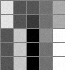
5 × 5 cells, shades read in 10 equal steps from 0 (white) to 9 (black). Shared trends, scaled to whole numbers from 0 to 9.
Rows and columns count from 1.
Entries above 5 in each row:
2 2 2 2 2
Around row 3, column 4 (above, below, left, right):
5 5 9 0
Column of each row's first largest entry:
2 3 3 3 3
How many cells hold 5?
4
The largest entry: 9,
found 3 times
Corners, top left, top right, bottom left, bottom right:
1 3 6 0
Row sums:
21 22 21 22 22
